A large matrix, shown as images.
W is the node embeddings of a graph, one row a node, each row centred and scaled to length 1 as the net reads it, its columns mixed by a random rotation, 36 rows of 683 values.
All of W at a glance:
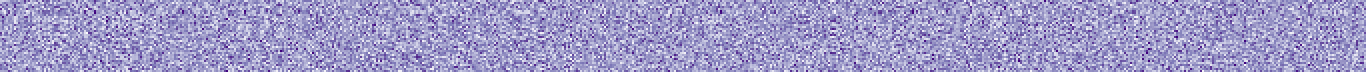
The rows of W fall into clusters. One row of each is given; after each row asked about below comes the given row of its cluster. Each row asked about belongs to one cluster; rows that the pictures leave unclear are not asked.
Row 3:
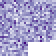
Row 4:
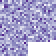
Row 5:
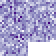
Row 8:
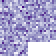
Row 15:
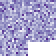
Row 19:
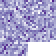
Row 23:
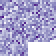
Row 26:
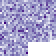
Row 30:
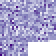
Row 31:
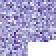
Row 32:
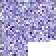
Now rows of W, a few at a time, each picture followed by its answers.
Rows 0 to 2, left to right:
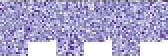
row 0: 15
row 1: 31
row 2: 32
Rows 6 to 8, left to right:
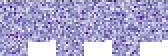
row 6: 5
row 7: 32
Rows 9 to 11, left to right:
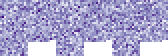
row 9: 23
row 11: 8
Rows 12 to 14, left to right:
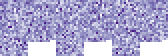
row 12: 3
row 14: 26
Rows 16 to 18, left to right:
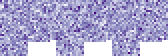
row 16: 4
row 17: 26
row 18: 15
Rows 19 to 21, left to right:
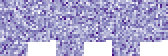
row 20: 31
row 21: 30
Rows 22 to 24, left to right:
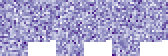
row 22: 3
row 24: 30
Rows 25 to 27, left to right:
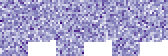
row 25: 8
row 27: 19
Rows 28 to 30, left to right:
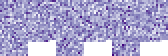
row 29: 19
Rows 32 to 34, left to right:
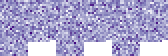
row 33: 23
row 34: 4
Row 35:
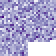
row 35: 23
